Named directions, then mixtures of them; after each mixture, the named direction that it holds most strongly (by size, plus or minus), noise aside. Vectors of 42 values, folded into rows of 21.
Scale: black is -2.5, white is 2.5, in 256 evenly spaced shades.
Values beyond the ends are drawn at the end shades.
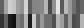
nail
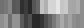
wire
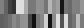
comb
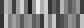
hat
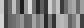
hat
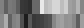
wire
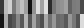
hat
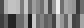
nail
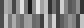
hat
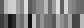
nail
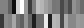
comb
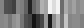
wire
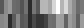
wire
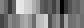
wire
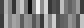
hat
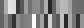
comb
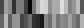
wire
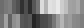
wire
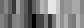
wire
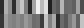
hat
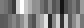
comb
